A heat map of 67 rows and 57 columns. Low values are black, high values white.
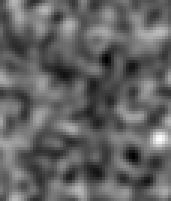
On average the colour sits 40% of the way up the scale. Neither half mirrors the other. There are no lone odd cells. The field is mottled with small blotches. The centre is the ninth with the lowest average.
